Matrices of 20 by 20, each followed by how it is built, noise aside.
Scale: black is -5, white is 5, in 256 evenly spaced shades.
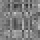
low rank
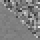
upper triangular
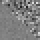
upper triangular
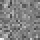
low rank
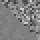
upper triangular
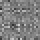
low rank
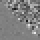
upper triangular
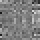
low rank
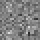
low rank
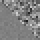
upper triangular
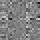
low rank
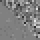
upper triangular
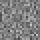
low rank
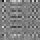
low rank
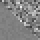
upper triangular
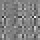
low rank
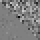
upper triangular
